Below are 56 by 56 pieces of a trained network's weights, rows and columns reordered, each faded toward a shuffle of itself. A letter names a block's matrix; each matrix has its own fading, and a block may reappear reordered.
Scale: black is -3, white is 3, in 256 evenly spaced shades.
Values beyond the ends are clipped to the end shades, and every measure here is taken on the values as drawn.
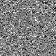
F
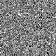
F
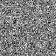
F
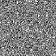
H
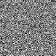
H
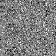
F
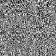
H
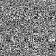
H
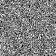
F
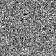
F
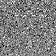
F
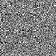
H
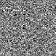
H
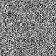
H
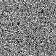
F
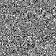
F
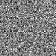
H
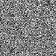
H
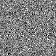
F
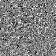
F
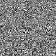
H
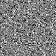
F
